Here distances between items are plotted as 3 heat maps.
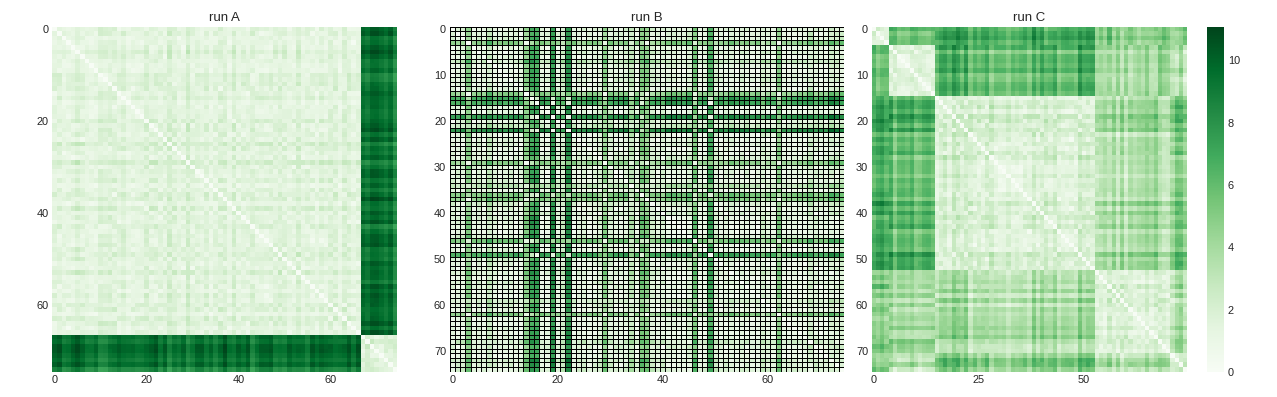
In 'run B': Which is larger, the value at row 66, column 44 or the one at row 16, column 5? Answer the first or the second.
the second
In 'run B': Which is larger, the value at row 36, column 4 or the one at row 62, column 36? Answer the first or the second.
the first
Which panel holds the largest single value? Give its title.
run A
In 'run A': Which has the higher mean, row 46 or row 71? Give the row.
71
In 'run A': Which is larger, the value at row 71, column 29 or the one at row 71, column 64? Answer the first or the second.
the second
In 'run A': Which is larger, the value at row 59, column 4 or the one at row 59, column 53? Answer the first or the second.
the second
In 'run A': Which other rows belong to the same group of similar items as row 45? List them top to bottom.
0, 1, 2, 3, 4, 5, 6, 7, 8, 9, 10, 11, 12, 13, 14, 15, 16, 17, 18, 19, 20, 21, 22, 23, 24, 25, 26, 27, 28, 29, 30, 31, 32, 33, 34, 35, 36, 37, 38, 39, 40, 41, 42, 43, 44, 46, 47, 48, 49, 50, 51, 52, 53, 54, 55, 56, 57, 58, 59, 60, 61, 62, 63, 64, 65, 66
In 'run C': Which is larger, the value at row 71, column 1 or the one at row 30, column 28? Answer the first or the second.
the first
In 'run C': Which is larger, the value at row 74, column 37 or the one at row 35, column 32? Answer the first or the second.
the first
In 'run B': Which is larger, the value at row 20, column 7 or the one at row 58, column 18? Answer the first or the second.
the first
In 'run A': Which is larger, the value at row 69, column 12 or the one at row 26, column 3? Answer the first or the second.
the first
